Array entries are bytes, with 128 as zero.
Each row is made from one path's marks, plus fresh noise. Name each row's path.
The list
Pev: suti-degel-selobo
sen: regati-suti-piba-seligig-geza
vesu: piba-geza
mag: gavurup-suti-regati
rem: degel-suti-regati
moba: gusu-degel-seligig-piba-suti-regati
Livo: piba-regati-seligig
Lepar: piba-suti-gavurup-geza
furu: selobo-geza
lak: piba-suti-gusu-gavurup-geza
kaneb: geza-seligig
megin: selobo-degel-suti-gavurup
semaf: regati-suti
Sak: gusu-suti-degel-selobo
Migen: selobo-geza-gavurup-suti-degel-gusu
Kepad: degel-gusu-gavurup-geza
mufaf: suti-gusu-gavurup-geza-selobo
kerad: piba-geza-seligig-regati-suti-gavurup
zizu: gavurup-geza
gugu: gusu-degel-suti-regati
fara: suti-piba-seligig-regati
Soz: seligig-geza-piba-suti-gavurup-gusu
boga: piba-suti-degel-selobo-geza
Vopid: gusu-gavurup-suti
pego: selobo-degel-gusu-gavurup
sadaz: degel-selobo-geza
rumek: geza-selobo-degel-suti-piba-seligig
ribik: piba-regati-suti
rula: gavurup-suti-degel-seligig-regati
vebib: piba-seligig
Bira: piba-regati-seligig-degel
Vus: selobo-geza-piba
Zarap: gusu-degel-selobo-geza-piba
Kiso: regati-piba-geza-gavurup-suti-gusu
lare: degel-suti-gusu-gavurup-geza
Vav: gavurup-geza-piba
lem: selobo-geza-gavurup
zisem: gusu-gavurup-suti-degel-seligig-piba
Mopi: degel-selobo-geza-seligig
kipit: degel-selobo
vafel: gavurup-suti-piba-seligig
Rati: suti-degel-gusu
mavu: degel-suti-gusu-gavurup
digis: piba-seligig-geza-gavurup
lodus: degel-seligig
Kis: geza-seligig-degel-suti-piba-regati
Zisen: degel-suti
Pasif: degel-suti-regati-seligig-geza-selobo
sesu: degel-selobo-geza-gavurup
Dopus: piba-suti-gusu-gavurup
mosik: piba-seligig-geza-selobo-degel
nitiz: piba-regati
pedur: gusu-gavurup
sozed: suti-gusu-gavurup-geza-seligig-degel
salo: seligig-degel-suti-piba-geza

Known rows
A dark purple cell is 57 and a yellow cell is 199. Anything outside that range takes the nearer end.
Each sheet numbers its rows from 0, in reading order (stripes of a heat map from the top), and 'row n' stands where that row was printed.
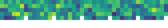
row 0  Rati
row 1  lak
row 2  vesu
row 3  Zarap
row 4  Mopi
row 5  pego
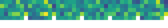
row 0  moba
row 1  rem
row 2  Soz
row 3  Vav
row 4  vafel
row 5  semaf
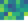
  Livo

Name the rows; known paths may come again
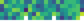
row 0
pedur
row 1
Livo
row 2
Vopid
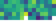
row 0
Dopus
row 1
sadaz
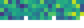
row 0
furu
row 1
Vav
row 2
gugu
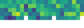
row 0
Sak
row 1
Zarap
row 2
moba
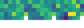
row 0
zisem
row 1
mufaf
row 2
Zisen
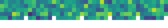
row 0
rumek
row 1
Mopi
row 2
Soz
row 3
ribik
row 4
rula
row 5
pego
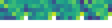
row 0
lare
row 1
Kiso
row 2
mag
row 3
mavu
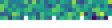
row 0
mosik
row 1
Vus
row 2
fara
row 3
kipit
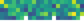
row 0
Kepad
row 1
Pasif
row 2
rem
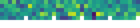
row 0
lem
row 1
Kis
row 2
Rati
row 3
boga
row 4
vafel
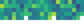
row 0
vesu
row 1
lak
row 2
zizu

